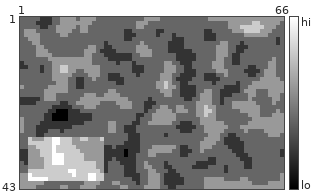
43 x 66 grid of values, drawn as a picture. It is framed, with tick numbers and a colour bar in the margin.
Odd patch: higher, in the bottom left. Grain: blotchy. Roughest part: bottom left. Stripes: none. Mirror symmetry: none. Ninth with the highest average: bottom left.
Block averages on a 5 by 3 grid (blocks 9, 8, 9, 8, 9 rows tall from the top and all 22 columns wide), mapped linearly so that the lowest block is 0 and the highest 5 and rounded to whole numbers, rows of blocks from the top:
102 | 201 | 012 | 201 | 501
